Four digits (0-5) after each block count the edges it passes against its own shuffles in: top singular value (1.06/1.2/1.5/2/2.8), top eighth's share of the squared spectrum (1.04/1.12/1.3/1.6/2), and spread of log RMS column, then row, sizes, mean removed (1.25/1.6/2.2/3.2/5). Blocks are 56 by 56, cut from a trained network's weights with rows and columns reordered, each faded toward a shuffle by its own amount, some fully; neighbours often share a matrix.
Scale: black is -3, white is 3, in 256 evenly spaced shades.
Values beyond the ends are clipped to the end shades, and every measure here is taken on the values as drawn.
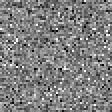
1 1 0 0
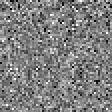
2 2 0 1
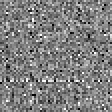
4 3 1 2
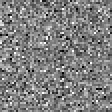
2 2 0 1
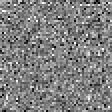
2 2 0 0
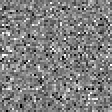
3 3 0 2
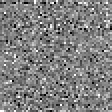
3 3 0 2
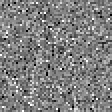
0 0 0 0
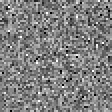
1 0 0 0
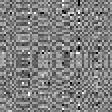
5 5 2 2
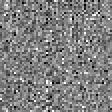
3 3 1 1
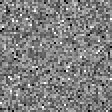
0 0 0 0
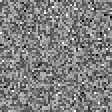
0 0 0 0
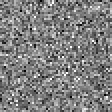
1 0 0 0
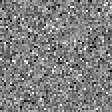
0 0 0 0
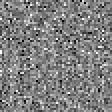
2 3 1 1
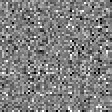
3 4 2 2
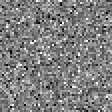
2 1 0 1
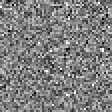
3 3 0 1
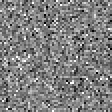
1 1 0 0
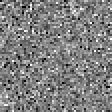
1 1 0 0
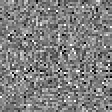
3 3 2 1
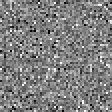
3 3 1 1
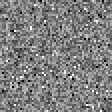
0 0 0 0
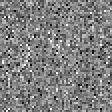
2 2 0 0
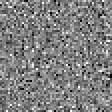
2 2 1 0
